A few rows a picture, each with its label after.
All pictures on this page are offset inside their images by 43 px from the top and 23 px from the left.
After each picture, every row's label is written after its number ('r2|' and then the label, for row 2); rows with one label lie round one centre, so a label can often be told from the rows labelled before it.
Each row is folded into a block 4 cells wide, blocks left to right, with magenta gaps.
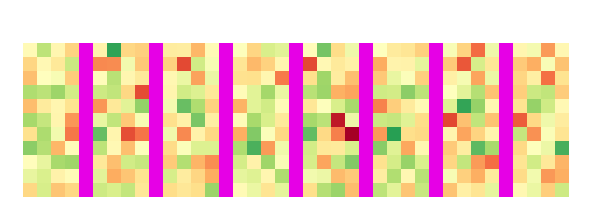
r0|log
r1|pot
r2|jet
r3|log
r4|pot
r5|log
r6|jet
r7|jet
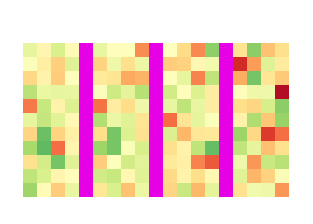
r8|log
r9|log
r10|jet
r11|pot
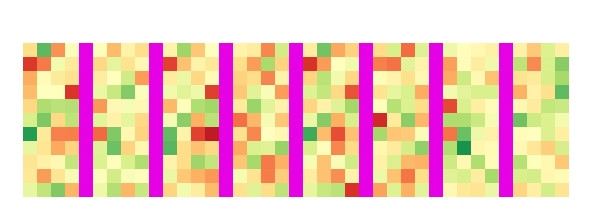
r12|pot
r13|log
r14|pot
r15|jet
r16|pot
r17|jet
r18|log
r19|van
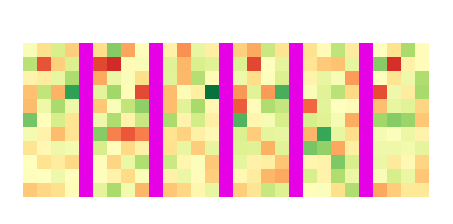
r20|van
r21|pot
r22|van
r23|van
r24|log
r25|van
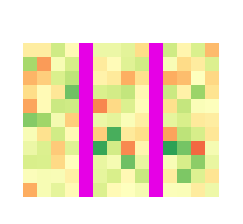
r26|van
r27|log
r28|log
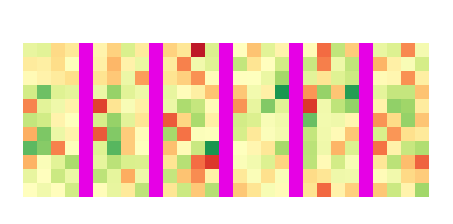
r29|log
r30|log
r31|jet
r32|van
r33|van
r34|jet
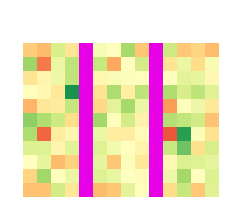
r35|van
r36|van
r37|log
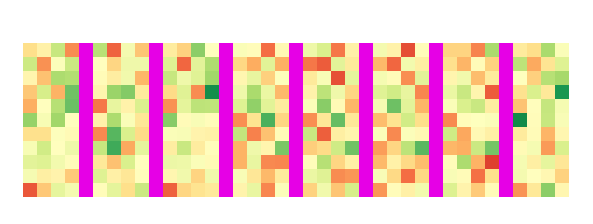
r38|van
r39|log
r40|van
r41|jet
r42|jet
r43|jet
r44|jet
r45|van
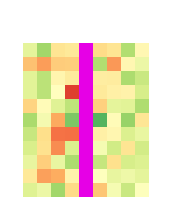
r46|pot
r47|van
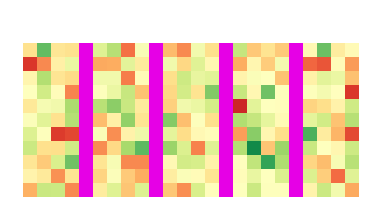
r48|pot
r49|jet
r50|van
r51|log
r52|pot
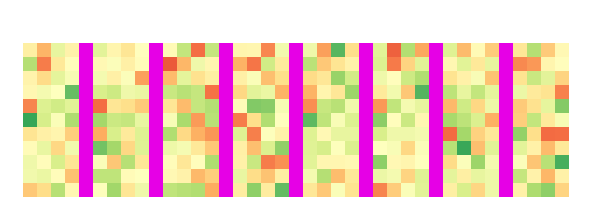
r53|van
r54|log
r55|pot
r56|jet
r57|van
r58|van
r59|log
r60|pot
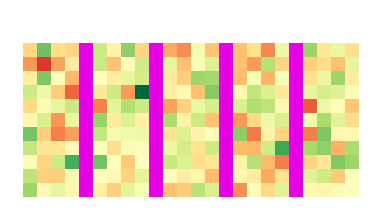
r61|pot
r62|van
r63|van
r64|jet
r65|log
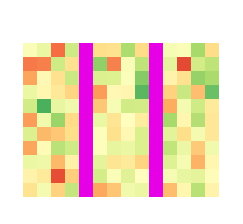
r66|jet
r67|van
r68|van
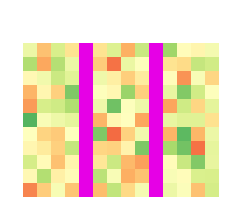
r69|van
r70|jet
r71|log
